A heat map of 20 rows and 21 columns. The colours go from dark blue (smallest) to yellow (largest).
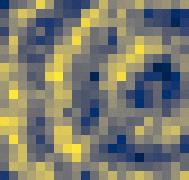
Concentric rings centre on the middle right. No row or column stands out. The middle right is the ninth with the lowest average. Overall the values sit about 50% of the way up the scale.
